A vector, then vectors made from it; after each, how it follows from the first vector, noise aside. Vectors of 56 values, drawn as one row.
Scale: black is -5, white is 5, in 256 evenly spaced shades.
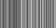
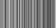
wrapped around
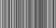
wrapped around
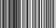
scaled up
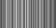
wrapped around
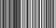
scaled up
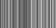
wrapped around
